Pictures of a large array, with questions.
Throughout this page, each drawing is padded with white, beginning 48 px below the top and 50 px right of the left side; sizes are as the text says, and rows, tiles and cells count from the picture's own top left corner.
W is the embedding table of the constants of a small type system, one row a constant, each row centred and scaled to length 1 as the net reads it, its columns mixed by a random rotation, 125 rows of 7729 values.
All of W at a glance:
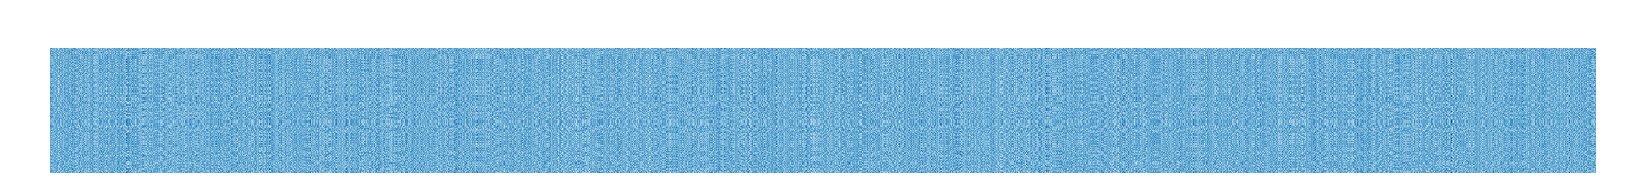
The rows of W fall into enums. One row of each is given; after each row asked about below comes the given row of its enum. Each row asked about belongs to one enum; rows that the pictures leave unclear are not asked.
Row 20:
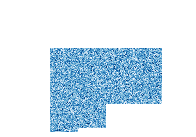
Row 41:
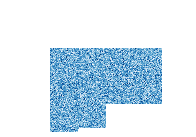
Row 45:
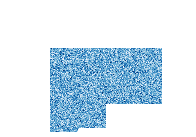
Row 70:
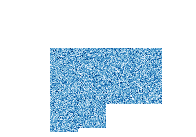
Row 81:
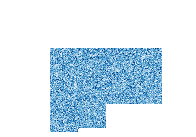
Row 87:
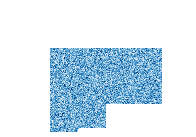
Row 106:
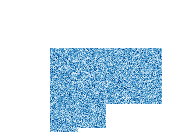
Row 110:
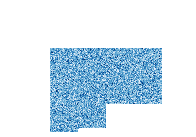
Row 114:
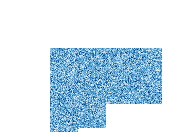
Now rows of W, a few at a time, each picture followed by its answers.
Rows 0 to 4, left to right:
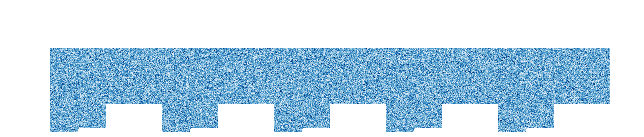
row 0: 41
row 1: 81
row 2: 110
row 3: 45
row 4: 106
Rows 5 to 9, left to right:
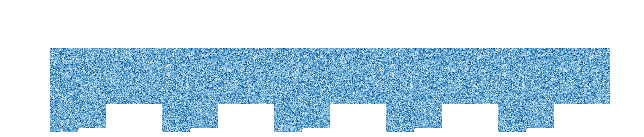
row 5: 45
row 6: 81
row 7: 114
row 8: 81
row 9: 81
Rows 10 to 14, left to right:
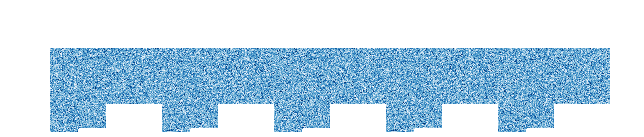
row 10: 81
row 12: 70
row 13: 20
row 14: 110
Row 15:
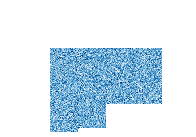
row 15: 70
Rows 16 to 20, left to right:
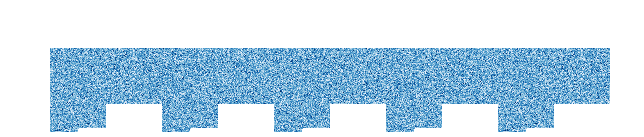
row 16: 20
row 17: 45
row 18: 110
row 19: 41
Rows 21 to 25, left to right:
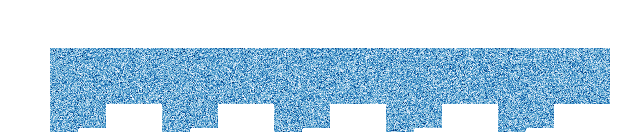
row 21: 70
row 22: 70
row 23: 81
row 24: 20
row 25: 45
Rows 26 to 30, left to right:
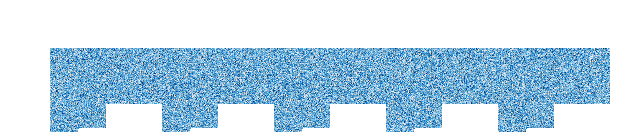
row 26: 110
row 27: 41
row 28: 41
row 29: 114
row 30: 81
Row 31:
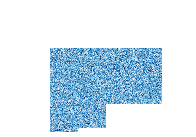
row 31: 20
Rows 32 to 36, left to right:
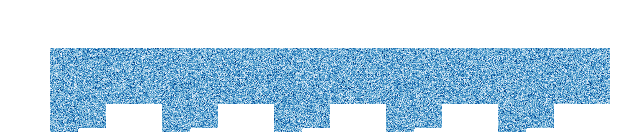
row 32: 81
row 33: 41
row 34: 106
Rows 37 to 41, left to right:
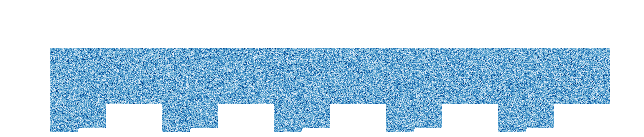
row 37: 110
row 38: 81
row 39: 45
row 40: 41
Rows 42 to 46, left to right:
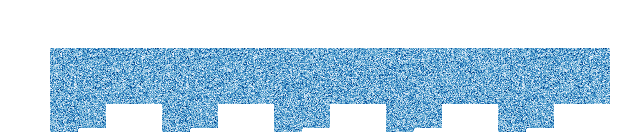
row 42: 81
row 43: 81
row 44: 41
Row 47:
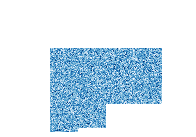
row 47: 20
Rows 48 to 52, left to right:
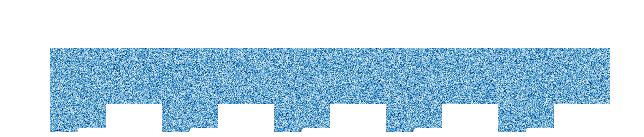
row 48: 20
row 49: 45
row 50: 87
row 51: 87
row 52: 110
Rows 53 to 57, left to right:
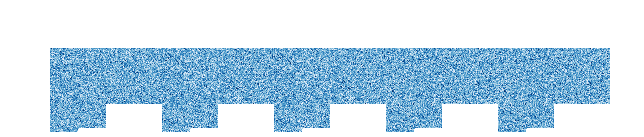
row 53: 45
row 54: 106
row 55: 106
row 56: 110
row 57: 110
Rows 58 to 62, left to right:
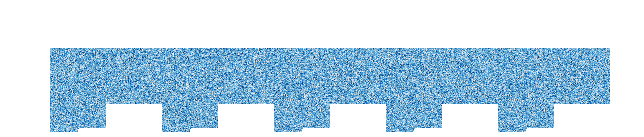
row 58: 114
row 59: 81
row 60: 41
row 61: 45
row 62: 41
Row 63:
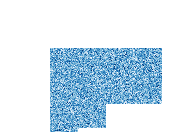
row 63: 20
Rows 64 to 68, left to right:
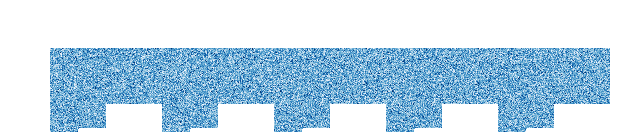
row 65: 114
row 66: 110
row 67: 110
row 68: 45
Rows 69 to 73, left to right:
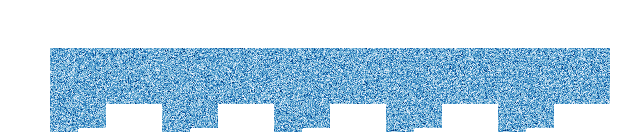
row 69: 114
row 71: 110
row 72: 20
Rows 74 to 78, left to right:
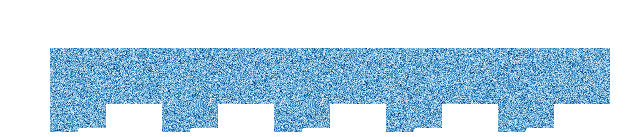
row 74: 20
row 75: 110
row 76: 110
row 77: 87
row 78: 45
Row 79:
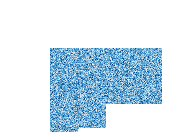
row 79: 41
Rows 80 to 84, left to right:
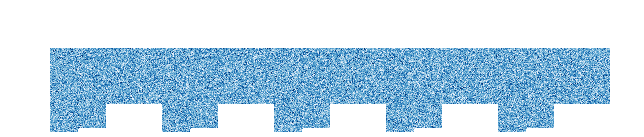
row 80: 70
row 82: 114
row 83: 106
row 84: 41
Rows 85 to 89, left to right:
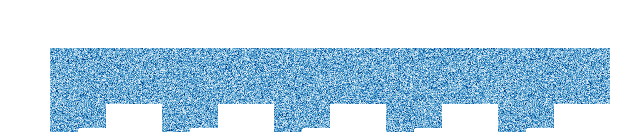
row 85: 110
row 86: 20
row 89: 110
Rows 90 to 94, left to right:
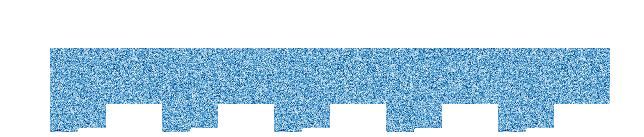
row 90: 20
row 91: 41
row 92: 20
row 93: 81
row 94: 20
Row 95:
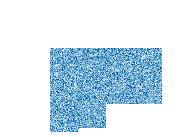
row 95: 81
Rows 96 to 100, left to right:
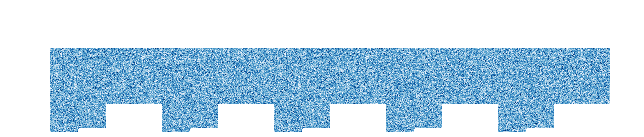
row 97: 45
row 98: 81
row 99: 41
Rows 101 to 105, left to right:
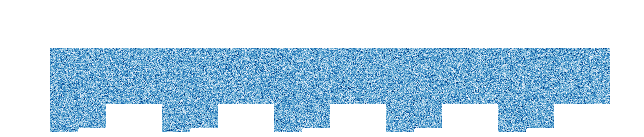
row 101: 41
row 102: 20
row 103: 106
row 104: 70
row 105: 81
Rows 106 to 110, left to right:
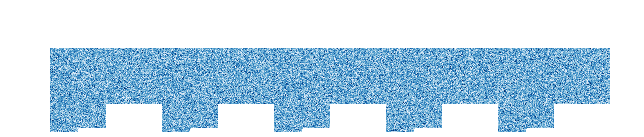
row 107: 45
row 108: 41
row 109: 20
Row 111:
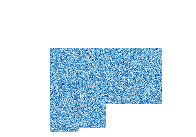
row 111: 41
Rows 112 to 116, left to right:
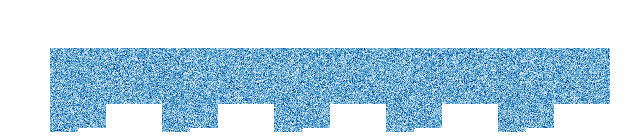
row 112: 20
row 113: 106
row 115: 114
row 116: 106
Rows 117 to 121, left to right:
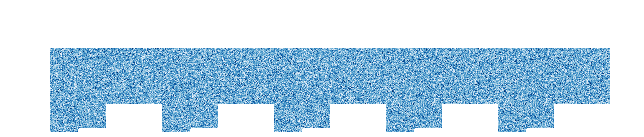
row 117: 81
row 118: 41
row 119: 106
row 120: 110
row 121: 110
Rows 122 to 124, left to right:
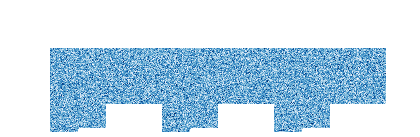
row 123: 87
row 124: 20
